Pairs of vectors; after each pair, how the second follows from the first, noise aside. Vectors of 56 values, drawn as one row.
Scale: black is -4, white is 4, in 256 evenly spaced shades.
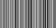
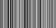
reversed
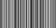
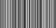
reversed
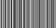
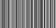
reversed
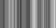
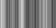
reversed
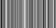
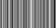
reversed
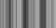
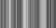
negated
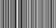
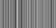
shrunk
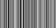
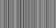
shrunk
